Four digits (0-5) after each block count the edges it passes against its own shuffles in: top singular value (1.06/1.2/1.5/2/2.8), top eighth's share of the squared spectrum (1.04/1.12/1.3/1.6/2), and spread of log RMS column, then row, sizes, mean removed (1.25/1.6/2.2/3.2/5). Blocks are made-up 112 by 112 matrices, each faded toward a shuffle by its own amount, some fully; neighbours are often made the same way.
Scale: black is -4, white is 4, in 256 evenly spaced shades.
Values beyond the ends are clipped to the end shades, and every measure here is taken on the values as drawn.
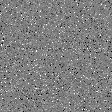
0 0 0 0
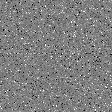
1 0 0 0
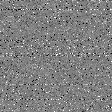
2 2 0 2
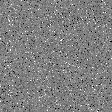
0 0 0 0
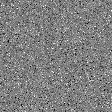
0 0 0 0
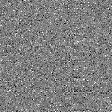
4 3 1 1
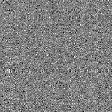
4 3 2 2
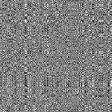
5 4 3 3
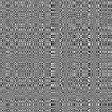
5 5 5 4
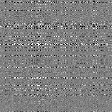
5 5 3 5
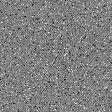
0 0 0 0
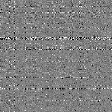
4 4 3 3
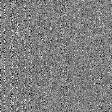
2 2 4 0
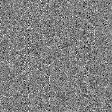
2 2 3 0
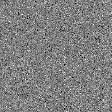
1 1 2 0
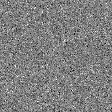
0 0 1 0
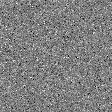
0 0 0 0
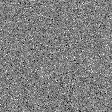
0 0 0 0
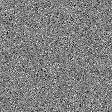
0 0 0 0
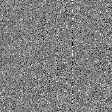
2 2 3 0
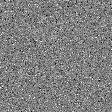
0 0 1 0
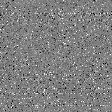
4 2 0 2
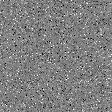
2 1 0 0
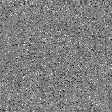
3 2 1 0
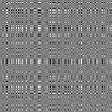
5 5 4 4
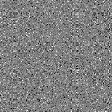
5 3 2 1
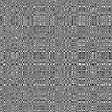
5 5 4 4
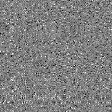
4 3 1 2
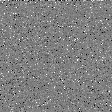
2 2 0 1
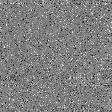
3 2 0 1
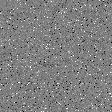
1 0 0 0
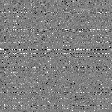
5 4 1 3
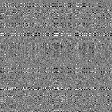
5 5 2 4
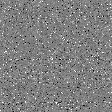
3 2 0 1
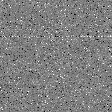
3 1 0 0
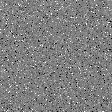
1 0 0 0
